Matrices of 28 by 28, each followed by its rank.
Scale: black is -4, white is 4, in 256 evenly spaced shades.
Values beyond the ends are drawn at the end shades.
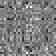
five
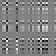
one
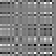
one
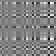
one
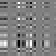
one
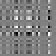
one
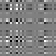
one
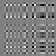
one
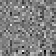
five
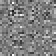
five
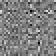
five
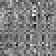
five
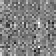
five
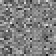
five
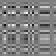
one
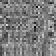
five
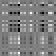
one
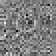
five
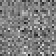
five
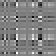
one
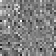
five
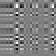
one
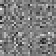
five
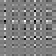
one
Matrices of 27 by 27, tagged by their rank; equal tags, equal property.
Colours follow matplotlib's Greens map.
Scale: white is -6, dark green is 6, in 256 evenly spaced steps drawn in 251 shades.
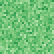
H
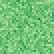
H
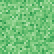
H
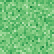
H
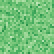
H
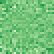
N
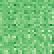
N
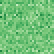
N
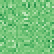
N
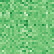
N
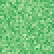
H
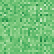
N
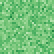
H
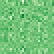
N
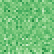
N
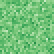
H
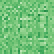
N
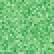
H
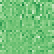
N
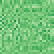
N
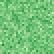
H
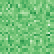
N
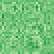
N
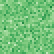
H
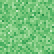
H
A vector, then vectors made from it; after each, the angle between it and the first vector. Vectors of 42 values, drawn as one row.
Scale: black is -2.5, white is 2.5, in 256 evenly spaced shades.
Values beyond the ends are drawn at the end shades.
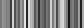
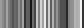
partly opposed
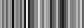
nearly opposite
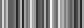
partly aligned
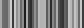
nearly opposite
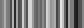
partly aligned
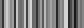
partly aligned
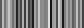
partly opposed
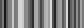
orthogonal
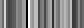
partly aligned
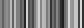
nearly opposite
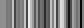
nearly parallel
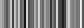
nearly opposite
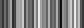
partly opposed
